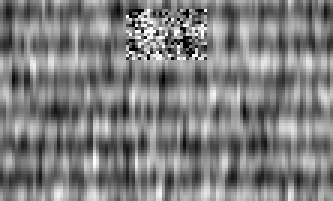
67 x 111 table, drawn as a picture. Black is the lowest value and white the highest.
The values follow a bell shape. There is no overall slope. Values change most from cell to cell in the top middle. In the top middle lies a patch that is rougher than the rest. Horizontal stripes repeat 6 times down the table.
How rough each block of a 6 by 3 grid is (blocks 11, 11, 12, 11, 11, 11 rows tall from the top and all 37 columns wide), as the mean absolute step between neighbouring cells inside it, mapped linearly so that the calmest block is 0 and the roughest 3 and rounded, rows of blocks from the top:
0 3 0
0 3 0
0 0 0
0 0 0
0 0 0
0 0 0
